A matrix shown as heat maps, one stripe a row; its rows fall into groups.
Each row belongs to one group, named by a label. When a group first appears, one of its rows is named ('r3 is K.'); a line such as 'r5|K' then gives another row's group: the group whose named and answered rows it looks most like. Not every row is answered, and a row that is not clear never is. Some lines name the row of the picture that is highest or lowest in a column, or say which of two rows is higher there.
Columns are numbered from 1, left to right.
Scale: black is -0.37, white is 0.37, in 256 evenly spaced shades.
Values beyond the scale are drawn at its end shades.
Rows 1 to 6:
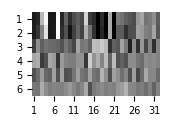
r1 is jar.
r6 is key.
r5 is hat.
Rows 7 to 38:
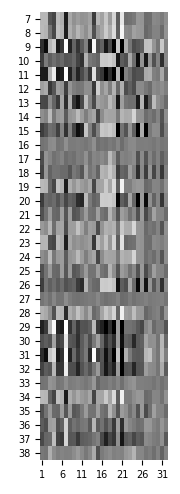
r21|hat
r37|jar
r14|key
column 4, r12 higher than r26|No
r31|jar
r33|key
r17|hat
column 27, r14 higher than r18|Yes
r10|hat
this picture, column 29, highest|13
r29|jar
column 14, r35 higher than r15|Yes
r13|hat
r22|key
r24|key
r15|hat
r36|jar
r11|jar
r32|jar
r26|hat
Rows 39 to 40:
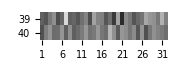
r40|hat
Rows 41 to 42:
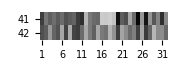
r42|hat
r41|hat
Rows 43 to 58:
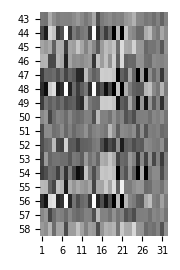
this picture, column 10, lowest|54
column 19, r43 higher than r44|Yes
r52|jar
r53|hat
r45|key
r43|key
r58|key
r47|hat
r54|hat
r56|jar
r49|hat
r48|jar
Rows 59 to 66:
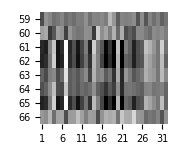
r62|jar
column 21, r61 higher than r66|No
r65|jar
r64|jar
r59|hat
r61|jar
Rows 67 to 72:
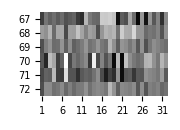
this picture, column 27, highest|70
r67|hat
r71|jar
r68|key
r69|hat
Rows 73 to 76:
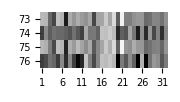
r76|hat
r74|hat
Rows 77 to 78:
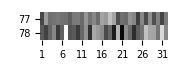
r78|jar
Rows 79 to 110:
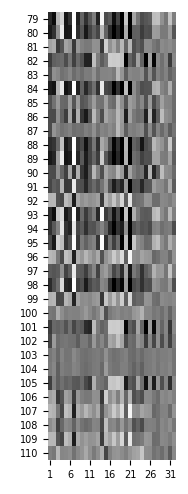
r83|hat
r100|key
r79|jar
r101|hat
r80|jar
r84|jar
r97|jar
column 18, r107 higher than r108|Yes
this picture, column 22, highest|95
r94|jar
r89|jar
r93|jar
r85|hat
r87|hat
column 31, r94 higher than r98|No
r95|jar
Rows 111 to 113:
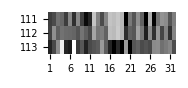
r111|hat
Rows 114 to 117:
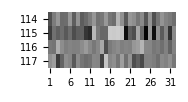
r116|key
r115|hat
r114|hat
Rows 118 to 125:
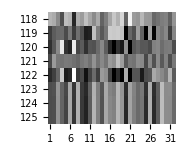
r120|jar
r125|hat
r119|hat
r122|jar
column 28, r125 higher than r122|No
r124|hat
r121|hat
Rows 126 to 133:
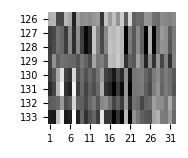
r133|jar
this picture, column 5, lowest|133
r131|jar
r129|hat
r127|hat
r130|jar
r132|jar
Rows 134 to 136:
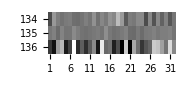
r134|hat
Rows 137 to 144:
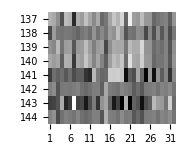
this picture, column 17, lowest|143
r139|key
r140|key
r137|key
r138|hat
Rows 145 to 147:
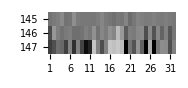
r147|hat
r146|hat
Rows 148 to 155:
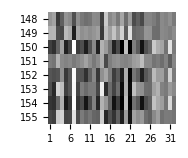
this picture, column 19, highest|149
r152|jar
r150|jar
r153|jar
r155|jar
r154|jar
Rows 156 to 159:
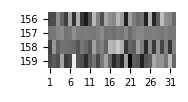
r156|hat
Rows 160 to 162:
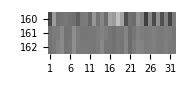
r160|hat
